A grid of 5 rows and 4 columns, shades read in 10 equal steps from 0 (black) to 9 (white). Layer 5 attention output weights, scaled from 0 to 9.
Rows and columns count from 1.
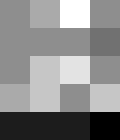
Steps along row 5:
same same down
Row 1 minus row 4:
-1 -1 4 -2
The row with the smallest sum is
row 5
